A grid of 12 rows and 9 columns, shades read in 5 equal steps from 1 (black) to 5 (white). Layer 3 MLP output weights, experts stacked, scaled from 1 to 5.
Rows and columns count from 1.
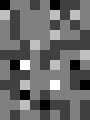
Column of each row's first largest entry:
2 1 1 6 4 9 3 1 6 1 3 1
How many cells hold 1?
7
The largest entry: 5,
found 2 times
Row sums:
20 28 24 26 23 23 25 23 25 23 22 23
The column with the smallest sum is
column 2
